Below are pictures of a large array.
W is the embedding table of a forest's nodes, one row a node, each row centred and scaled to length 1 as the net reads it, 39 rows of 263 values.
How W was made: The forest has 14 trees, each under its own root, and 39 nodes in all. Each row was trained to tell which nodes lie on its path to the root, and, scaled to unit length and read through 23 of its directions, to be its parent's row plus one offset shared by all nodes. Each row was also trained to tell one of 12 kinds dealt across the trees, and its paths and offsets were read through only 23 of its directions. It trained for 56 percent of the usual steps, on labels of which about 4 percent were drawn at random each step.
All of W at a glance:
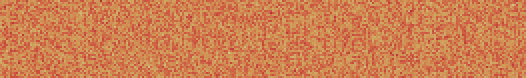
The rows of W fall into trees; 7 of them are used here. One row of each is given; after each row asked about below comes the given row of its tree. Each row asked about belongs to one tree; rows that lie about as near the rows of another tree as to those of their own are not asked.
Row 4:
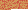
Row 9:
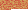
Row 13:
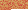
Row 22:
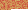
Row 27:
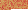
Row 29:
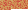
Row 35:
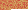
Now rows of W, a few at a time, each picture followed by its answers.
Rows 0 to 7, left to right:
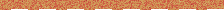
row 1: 22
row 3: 35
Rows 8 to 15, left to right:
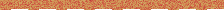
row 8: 9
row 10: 9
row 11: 13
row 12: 29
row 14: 22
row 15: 22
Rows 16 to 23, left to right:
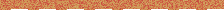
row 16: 29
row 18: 27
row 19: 22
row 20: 4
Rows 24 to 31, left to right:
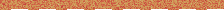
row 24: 35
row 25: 9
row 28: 9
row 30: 13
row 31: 13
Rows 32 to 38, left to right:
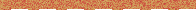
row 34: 29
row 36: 4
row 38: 13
